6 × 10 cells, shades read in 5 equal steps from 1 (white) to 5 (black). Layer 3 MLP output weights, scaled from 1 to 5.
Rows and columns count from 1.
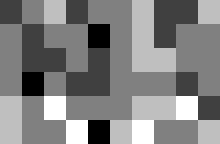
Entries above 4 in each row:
0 1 0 1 0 1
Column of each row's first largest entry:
1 5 2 2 10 5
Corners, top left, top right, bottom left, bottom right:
4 2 2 2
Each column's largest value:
4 5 4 4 5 3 3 4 4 4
